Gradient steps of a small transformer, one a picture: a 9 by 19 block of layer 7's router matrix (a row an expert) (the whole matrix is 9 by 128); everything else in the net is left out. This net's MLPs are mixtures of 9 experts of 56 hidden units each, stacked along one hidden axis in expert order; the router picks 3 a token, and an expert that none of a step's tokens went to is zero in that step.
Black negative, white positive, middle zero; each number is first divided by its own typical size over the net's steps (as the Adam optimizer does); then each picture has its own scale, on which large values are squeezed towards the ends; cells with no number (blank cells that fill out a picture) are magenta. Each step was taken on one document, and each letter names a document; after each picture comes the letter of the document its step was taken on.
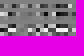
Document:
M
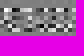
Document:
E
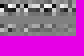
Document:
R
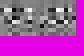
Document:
E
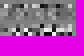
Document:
M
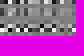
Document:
R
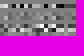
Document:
M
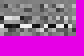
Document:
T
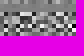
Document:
T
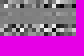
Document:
M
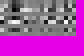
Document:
E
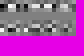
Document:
R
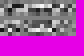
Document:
R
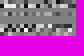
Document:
M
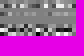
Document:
M
